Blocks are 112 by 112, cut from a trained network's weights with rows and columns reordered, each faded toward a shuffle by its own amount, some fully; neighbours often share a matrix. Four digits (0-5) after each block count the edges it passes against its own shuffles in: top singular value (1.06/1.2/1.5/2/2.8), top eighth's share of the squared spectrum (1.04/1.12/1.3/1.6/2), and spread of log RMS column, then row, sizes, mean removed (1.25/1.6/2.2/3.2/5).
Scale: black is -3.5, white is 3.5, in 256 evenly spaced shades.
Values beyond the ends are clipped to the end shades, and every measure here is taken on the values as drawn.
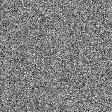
2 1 0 0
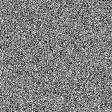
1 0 0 0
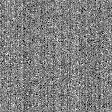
3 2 0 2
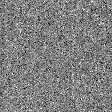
0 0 0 0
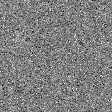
0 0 0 0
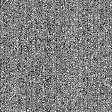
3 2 0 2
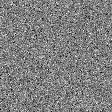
0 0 0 0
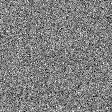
0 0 0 0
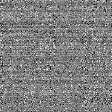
3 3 3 2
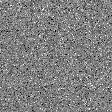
0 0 0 0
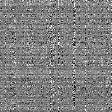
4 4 4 2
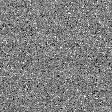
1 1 0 0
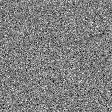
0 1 0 0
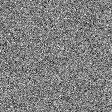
1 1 0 0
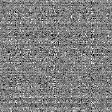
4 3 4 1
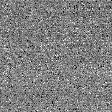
2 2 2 0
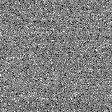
1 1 1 0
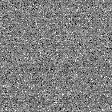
2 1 1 0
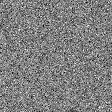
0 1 0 0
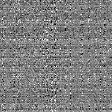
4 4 4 2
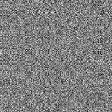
4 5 2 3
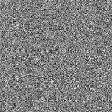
4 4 1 3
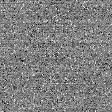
2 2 2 0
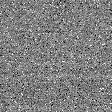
1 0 0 0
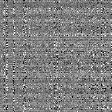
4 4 4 2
